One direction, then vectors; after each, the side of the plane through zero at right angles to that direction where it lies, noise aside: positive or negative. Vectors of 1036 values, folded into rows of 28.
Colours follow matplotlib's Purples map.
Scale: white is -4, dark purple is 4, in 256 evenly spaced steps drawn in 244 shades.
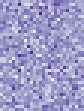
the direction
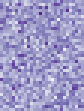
positive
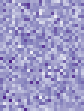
negative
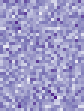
negative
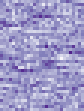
positive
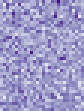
positive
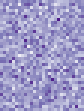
negative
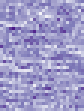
negative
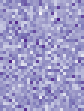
negative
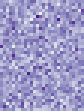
negative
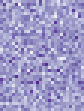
negative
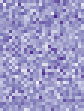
positive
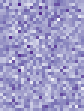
positive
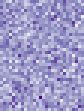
positive
